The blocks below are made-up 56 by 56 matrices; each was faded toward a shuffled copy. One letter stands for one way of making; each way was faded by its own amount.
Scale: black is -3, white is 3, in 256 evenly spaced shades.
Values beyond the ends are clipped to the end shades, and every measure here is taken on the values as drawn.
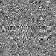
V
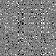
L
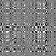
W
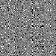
L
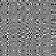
W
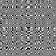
W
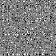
V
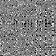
L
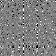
L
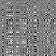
W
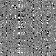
L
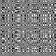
W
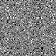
V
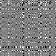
W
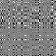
W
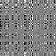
W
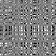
W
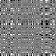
W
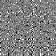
L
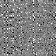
L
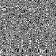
V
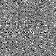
V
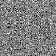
V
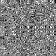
V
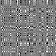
W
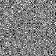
V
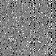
L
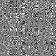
L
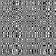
W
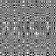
W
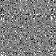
L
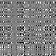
W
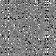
L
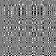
W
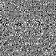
V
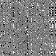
L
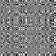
W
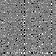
L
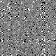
L
